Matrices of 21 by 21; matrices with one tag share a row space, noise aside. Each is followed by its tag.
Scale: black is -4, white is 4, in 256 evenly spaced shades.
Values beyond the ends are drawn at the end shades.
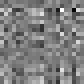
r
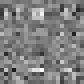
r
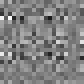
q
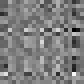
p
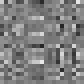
r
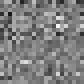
q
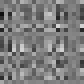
q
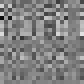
q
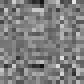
r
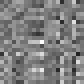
r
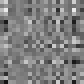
p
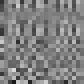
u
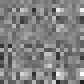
q
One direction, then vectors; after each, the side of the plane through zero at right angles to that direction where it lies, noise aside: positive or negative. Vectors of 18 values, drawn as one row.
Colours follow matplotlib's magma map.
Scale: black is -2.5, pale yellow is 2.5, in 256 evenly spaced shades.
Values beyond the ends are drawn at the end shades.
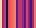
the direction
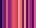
negative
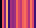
negative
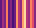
negative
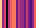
positive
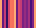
positive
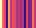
positive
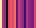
positive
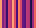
positive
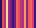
negative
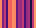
positive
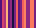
negative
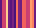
negative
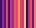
negative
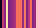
negative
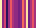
positive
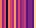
positive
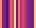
positive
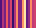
negative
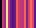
negative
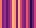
positive
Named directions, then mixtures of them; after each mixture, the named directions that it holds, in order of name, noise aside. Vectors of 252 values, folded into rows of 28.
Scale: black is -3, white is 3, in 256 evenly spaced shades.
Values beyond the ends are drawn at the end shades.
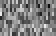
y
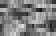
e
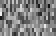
y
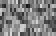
e, y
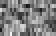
e, y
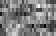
e, y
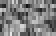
e, y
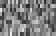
e, y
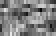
e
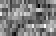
e, y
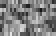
e, y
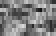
e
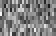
y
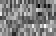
e, y
